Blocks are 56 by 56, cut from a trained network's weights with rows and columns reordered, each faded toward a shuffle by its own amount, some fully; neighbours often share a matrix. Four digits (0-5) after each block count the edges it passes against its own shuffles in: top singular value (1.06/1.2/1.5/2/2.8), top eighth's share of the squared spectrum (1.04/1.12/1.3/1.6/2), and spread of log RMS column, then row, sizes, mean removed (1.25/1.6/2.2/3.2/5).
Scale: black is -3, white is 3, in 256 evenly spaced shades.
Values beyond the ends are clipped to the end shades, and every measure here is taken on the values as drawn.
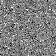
0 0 0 0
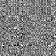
4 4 2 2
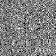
3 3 2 1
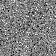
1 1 0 0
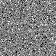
0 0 0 1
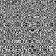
4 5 2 3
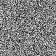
1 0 0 0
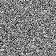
1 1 0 0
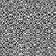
4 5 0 3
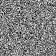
1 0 0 0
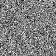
0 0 0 0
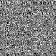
3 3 1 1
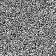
1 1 0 0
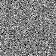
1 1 0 0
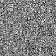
3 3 1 1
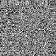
3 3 1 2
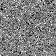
0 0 0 0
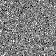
0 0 0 0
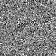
3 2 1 1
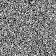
0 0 0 0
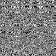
3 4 0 3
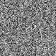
2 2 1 0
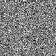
3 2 1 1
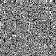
3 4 2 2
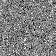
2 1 0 0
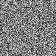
1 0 0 0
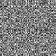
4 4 1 2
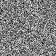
0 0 0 0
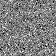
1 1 0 0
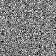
3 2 0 1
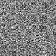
4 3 0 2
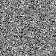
3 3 0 2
